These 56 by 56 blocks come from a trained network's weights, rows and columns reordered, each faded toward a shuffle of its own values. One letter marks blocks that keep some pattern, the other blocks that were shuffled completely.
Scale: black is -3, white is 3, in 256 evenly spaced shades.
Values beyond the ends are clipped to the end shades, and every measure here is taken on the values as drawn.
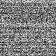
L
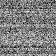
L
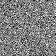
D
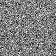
D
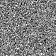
D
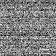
L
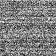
L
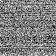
L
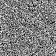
D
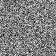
D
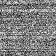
L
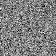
D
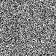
D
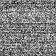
L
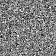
D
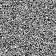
D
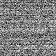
L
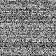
L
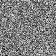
D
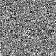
L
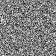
D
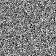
D
